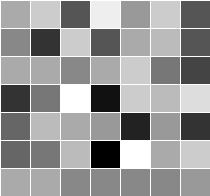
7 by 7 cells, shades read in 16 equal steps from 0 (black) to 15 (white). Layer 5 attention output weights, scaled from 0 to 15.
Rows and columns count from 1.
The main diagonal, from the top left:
10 3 8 1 2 10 9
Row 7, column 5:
8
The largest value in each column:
10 12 15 14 15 12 13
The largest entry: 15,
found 2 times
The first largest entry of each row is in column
4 3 5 3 2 5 1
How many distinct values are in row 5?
6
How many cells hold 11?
4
